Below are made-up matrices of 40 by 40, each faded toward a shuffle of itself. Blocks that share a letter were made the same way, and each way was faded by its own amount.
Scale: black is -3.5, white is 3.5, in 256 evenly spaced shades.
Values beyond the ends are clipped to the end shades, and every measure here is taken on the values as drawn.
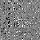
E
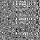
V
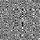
V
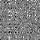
E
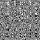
V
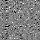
E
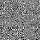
E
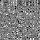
E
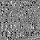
E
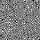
E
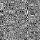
V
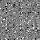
E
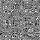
E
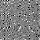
E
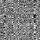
V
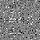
E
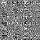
V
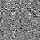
E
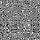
E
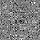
E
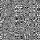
V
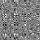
V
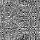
V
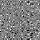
E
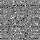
E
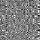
V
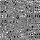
E
